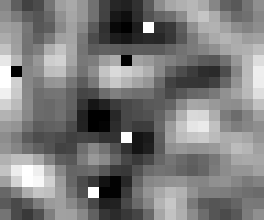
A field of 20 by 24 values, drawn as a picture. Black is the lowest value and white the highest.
Mirror symmetry: none. Average level on the scale: 50%. Histogram: bell-shaped. Lone odd cells: 5, 3 higher and 2 lower than their neighbours. Seam: none. Grain: blotchy. Slope: none.
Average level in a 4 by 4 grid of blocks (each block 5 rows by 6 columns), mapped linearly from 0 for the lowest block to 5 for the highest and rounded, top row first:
3 1 2 4 | 5 3 2 4 | 3 0 2 5 | 5 0 4 3
